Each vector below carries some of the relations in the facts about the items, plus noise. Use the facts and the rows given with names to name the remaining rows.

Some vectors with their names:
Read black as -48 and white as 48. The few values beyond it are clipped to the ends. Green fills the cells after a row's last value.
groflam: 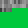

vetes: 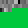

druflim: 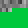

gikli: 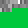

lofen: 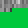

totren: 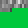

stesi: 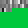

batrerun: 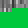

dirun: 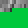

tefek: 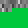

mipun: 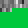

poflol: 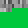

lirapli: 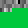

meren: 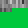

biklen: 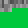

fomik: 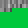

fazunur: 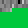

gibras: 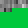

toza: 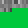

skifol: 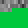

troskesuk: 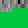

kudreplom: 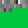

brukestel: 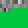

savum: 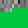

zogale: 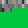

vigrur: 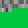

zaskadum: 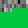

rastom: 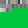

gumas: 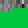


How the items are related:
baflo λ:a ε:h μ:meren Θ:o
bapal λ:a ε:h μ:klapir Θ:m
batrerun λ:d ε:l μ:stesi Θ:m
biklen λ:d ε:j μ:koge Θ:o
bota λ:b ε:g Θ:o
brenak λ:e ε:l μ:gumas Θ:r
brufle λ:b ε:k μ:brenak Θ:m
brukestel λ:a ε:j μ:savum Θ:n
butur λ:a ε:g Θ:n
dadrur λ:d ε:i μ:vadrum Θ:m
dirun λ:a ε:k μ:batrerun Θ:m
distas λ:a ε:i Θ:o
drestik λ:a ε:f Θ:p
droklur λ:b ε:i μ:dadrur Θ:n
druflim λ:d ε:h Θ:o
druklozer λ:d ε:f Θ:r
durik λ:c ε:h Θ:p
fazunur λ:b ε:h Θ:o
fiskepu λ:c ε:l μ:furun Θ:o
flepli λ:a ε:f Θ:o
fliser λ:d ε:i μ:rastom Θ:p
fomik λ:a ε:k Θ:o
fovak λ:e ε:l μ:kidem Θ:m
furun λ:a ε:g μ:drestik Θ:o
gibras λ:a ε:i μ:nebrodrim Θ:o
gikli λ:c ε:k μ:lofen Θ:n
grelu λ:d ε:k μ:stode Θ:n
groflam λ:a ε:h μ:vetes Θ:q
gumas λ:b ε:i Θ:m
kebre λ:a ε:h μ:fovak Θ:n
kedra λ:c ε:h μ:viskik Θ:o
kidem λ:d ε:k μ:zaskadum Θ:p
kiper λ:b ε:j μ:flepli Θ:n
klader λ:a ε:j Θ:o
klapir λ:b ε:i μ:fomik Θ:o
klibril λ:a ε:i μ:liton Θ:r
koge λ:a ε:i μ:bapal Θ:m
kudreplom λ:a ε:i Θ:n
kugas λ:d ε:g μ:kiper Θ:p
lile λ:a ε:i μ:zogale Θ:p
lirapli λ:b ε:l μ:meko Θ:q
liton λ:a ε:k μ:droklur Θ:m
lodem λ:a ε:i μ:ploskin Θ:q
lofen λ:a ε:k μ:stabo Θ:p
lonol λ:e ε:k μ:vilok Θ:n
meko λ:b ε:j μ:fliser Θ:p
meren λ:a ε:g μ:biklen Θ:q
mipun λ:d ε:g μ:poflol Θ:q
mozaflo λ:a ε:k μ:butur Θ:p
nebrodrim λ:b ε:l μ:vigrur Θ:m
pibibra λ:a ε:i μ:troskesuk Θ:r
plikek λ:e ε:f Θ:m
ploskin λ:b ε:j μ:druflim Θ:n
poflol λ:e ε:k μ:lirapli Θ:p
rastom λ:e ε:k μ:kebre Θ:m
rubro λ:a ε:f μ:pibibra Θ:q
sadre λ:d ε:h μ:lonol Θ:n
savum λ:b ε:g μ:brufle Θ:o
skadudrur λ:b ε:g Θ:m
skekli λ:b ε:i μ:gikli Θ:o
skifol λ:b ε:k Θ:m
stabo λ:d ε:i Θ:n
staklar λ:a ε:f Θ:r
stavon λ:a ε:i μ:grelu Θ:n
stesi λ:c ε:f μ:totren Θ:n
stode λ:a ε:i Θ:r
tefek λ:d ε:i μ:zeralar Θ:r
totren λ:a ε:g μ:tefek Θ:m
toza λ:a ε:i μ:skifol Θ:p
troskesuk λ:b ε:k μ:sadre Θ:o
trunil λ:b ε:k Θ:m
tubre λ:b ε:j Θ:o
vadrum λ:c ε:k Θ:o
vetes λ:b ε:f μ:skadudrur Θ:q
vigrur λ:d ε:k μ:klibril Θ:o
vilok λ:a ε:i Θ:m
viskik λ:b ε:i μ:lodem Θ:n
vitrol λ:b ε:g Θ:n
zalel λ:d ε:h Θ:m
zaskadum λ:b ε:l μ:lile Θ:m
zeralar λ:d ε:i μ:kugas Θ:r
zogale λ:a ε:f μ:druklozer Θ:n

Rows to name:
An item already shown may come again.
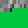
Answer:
dirun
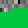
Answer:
vetes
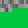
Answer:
vigrur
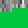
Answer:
kedra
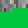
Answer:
kebre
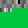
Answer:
lirapli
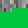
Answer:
kebre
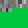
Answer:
zalel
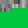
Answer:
baflo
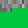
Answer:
furun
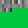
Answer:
lile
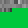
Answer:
lodem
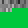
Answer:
tubre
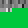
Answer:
meko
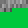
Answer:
liton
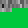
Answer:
fliser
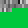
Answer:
fovak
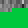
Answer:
gumas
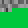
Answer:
vigrur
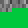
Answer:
dadrur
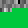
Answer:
lirapli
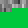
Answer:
baflo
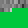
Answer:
vitrol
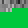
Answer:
tubre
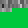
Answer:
fliser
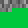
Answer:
dadrur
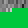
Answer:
ploskin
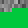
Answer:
skadudrur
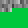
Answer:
grelu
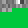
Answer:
kugas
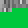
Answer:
brenak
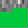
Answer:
butur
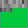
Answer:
meren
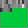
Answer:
rubro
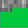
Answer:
bapal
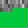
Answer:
staklar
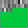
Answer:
plikek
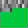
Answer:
flepli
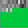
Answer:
kiper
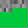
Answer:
klader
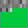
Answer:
sadre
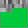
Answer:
poflol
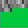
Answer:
drestik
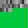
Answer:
druklozer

